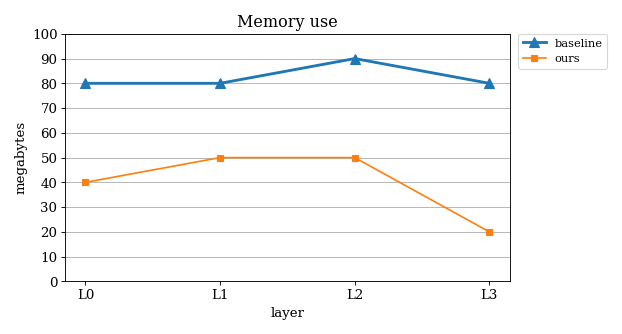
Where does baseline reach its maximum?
L2
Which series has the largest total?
baseline
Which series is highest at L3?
baseline
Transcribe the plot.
Title: Memory use
x-axis: layer, ticks L0 L1 L2 L3
y-axis: megabytes, ticks 0 10 20 30 40 50 60 70 80 90 100
Legend: baseline, ours
Values:
baseline: 80 80 90 80
ours: 40 50 50 20
